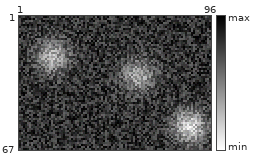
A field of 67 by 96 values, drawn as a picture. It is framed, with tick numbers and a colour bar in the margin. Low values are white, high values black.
There is no overall slope. There are three dips. No single row or column stands out from its neighbours. Neither half mirrors the other. The ninth with the lowest average is the bottom right.
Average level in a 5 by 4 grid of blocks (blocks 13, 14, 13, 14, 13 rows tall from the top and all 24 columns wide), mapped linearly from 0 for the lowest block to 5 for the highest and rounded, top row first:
4555 / 0435 / 4515 / 5552 / 5550
